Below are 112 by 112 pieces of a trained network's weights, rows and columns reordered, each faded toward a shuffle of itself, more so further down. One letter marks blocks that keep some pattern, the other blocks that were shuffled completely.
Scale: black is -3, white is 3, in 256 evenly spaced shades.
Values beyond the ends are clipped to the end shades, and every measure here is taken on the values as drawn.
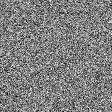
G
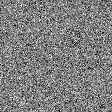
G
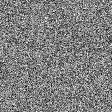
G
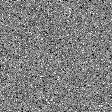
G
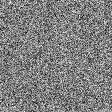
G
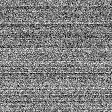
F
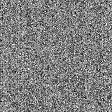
F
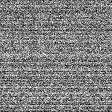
F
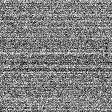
F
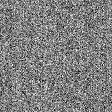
F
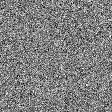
G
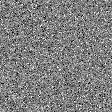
G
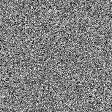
G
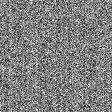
F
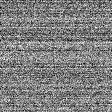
F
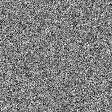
G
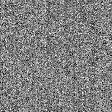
F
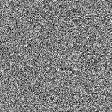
F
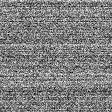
F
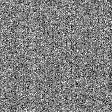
F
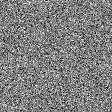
G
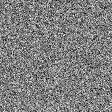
G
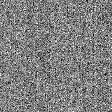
F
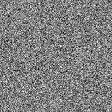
F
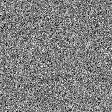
G
